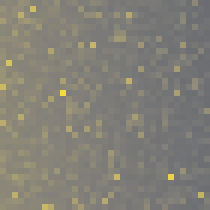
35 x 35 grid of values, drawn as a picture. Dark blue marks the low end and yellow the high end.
Stripes: none. Grain: fine. Histogram: skewed, a long tail of high values. Slope: up to the left.
